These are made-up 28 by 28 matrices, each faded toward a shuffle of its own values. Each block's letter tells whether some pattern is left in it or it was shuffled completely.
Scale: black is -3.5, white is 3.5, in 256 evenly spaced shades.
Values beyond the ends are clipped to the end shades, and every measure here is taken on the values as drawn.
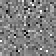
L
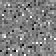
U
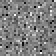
U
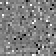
U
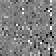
L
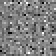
L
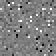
U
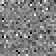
L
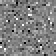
U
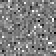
U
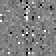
L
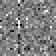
L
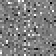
L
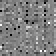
L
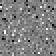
U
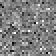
L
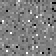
U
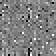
L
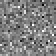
U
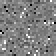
U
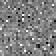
U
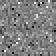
U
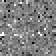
U
